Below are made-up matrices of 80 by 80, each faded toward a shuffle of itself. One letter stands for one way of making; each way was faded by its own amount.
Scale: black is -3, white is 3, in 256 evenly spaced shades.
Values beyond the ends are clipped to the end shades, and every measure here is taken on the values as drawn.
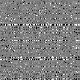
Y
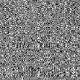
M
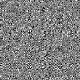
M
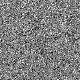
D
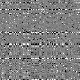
Y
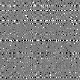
Y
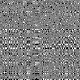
Y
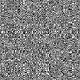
M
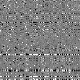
Y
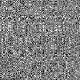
M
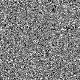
D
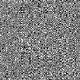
M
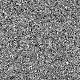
D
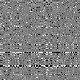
Y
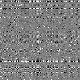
Y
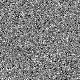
D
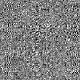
M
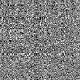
M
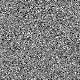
D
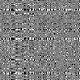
Y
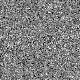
D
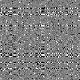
Y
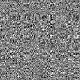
M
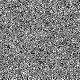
D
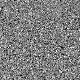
D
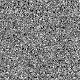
D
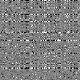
Y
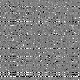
Y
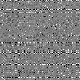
Y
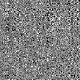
M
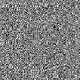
M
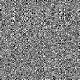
M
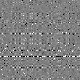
Y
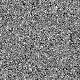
D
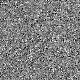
D
